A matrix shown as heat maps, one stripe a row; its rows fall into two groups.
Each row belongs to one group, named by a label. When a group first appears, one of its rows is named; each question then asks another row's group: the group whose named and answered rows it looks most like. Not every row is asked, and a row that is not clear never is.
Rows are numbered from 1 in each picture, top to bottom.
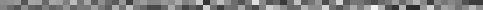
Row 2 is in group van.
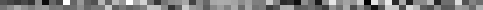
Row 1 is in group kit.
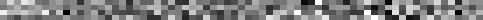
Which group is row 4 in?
van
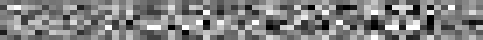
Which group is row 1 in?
van
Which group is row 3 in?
van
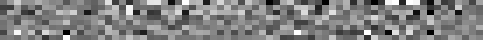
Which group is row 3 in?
kit
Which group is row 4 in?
van
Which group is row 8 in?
kit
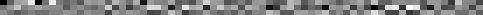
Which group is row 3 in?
van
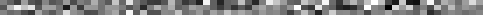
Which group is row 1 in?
van
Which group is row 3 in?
kit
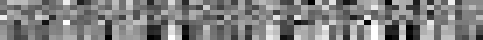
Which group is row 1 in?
kit
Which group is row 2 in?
van
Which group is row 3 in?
kit
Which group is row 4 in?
kit
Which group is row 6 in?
van
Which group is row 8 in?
van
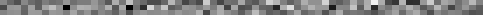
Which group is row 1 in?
van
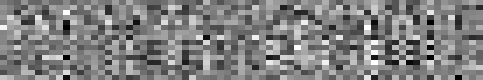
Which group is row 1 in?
van
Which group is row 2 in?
van
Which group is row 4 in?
kit
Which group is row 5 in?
kit
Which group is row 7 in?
kit
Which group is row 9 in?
van
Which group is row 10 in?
kit
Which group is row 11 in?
van
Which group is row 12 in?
kit
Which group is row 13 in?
van
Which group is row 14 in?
van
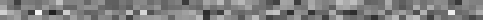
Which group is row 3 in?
kit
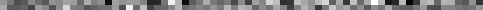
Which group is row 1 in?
van
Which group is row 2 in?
kit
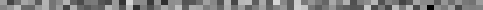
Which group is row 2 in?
kit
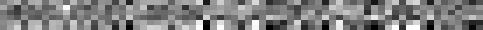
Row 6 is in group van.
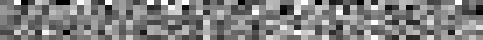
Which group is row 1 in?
kit
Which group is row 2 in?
van
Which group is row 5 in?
van
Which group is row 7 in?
kit
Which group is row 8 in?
van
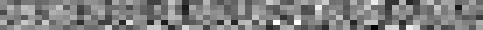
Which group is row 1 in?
van
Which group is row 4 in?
van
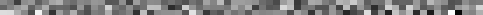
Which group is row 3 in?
kit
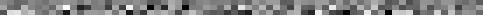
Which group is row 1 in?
van
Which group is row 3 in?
kit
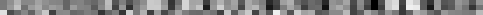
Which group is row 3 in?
kit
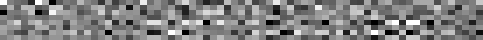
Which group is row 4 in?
van
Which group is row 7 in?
van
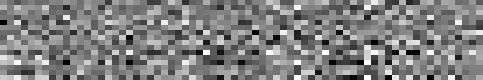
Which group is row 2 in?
kit
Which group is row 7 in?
van
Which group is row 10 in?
kit
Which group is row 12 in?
kit
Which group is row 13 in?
kit
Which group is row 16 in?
kit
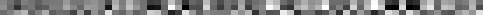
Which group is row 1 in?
van
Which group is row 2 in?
van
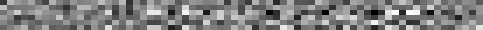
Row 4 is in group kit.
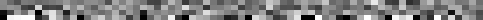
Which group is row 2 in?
kit
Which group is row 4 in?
kit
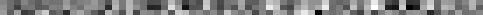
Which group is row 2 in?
van
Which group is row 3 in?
kit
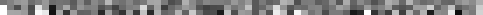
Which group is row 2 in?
kit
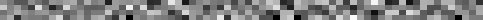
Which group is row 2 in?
kit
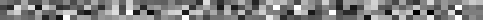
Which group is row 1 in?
van
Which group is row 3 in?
kit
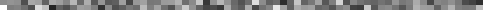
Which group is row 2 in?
kit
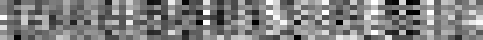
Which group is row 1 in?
van
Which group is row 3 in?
van
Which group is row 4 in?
kit
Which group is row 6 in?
kit
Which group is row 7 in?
van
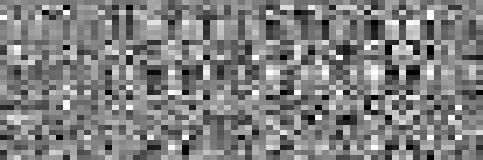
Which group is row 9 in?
van
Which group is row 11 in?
kit
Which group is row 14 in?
van
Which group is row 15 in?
van
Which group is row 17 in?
van
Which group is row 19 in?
van
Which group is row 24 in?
kit
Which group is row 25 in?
kit
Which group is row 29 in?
van
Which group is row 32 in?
kit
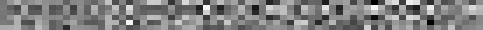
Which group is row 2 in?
van
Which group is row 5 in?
kit
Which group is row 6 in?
kit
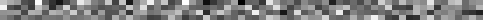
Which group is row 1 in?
kit
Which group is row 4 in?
van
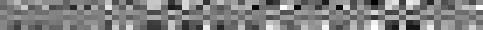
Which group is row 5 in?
van
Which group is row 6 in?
van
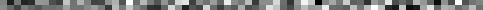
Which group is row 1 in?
kit
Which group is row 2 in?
van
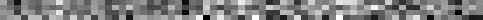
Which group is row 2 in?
van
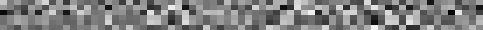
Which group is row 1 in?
kit
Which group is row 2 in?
van
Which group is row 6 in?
van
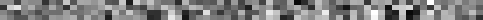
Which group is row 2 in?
kit
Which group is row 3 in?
van
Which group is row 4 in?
van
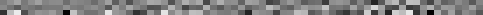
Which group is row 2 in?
van
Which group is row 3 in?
kit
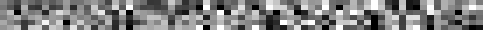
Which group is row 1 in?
van
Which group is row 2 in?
van
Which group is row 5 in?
kit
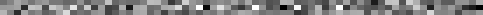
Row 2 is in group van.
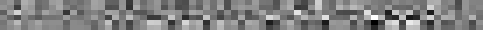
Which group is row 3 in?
kit
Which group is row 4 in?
van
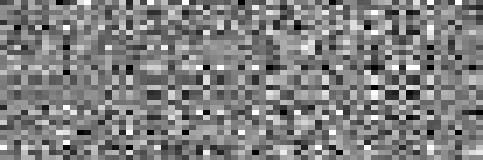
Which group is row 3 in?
van
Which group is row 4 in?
van
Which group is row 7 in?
van
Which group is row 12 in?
kit
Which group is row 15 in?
kit
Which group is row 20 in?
van
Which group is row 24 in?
van
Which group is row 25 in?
kit
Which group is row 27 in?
kit
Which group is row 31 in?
van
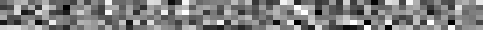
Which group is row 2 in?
kit
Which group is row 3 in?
kit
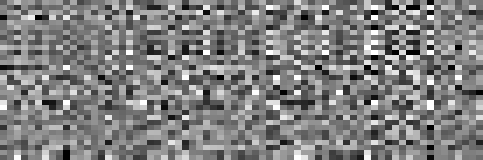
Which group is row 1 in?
kit
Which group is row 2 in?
van
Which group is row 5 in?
kit
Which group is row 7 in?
van
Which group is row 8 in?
kit
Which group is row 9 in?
van
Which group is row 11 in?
van
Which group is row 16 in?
kit
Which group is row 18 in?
kit
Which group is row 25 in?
van
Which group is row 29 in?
van
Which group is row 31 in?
kit
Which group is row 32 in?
kit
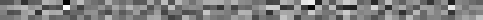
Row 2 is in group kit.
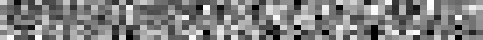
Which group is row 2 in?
van
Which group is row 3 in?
van
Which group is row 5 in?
kit
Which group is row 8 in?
kit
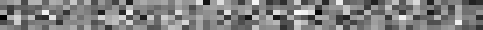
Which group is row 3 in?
kit
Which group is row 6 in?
van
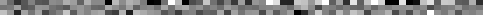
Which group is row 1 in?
van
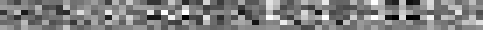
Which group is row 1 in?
van
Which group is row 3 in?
kit
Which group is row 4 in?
van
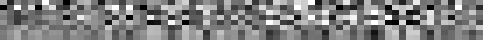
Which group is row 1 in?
kit
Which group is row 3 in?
van
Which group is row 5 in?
van
